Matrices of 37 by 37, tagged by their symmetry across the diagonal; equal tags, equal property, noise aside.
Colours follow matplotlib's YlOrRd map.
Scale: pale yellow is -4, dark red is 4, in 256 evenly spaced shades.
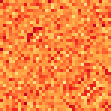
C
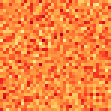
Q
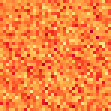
Q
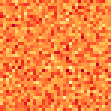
Q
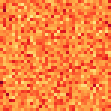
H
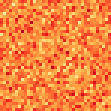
C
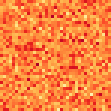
H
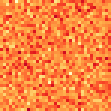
H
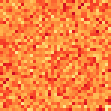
C
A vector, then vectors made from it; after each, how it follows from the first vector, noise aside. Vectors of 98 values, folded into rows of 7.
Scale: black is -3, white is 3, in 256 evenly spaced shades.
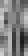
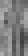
shrunk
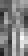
negated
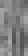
shrunk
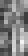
negated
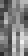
negated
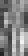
negated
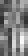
negated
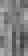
shrunk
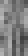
shrunk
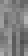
shrunk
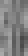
shrunk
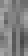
shrunk
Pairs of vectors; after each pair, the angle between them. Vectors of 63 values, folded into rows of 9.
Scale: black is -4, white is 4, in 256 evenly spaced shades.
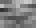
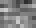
nearly opposite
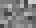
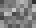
partly opposed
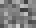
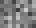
orthogonal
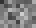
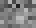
partly aligned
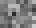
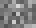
partly aligned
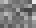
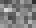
partly opposed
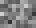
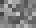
partly opposed
